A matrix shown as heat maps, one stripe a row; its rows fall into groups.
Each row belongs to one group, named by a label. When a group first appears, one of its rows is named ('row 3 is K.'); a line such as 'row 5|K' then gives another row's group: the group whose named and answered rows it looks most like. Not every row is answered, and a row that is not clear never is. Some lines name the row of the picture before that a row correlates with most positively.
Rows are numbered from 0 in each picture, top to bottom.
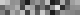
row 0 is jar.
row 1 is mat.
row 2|jar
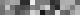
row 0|jar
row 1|jar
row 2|mat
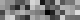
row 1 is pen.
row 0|mat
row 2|mat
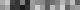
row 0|pen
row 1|pen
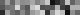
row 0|jar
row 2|pen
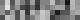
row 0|pen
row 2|jar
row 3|jar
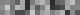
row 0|jar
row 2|pen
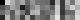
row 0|mat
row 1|mat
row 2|mat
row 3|mat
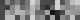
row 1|mat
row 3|pen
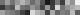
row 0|mat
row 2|pen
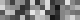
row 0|jar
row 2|pen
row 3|jar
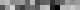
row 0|jar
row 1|jar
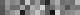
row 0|mat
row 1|pen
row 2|mat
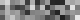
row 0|jar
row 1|pen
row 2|jar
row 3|mat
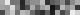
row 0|pen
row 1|jar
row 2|mat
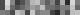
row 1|pen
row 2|jar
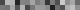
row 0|pen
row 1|jar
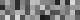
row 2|jar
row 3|mat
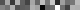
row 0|pen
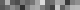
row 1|mat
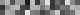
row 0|jar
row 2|mat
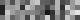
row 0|mat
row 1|mat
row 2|mat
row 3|jar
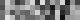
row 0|pen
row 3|mat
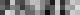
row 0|mat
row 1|mat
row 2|mat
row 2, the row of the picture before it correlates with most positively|3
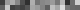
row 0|pen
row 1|pen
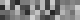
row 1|pen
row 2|jar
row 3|mat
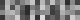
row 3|pen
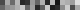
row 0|pen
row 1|jar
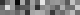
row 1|pen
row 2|jar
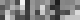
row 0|jar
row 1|jar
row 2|pen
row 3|jar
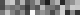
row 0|mat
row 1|pen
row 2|pen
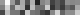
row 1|jar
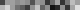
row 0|mat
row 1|jar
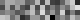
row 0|jar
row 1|pen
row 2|pen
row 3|jar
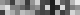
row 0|mat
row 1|jar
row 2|mat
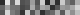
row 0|pen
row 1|jar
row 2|mat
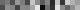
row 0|mat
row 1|mat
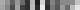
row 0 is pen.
